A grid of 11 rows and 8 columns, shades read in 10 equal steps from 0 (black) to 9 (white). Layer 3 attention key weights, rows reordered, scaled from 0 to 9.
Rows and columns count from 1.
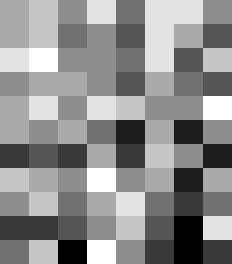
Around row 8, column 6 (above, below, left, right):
7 4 5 1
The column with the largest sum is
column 4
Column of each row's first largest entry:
4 6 2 2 8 1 6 4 5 8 4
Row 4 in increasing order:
3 3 4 5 5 6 6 6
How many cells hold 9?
4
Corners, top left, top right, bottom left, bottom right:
6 5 4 2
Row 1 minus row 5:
0 -1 0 0 -3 3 3 -4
